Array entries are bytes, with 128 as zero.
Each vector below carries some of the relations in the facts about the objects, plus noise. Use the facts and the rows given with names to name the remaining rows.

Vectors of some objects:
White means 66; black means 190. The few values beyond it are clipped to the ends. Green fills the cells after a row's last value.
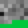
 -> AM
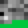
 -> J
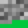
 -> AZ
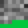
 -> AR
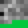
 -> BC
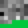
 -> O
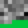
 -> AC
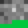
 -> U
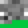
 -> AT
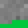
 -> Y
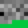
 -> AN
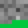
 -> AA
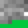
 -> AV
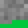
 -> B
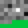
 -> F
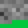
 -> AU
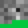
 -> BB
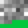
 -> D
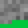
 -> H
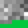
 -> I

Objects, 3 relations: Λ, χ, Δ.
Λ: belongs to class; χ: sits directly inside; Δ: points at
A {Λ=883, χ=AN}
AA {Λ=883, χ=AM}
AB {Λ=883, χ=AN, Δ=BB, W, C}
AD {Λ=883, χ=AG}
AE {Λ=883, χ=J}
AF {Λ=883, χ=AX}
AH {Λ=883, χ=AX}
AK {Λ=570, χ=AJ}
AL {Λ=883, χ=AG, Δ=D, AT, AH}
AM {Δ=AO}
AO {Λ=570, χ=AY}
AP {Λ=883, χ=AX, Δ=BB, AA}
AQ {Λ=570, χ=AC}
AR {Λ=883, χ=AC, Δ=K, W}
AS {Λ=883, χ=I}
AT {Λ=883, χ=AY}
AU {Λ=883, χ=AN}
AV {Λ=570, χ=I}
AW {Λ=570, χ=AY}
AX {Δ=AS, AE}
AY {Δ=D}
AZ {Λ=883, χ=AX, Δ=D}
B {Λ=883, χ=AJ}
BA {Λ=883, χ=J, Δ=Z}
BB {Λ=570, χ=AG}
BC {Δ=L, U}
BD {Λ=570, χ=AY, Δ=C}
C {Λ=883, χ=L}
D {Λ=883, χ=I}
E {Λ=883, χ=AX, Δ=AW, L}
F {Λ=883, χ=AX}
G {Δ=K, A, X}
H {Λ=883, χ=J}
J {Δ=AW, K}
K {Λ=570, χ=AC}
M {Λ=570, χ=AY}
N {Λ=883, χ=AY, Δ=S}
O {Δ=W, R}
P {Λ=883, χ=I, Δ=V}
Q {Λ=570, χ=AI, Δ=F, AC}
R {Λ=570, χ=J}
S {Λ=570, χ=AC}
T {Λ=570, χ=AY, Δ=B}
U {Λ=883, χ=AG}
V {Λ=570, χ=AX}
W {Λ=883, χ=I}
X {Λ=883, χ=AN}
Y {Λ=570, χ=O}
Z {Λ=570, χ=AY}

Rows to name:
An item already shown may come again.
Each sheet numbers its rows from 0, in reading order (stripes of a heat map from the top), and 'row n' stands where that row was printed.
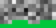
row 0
AX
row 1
AY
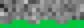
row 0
BD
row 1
L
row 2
S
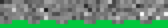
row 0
U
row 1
BB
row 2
BA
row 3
BD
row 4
AR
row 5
W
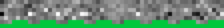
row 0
G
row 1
AW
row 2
W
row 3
M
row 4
P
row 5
S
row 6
Q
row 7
AL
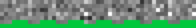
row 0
AF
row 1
AE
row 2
K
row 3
AT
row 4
R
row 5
E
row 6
AS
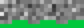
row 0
AH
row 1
AP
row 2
AF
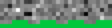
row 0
F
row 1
BC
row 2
V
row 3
AB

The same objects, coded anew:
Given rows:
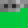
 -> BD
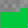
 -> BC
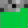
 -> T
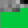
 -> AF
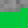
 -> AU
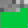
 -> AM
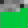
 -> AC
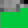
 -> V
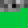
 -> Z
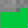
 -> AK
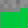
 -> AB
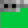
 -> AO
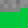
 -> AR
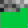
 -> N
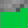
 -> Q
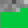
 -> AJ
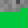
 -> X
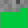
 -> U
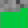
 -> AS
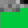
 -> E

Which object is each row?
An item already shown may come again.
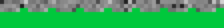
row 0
AC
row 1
L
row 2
Q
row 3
O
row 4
AX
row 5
W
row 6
BD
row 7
AM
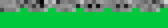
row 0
P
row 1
AY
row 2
AC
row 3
AT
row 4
M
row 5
I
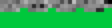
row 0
L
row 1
BD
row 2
BA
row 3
F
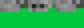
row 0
B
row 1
AW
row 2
B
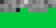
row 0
S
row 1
AV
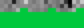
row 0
J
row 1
AE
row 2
AY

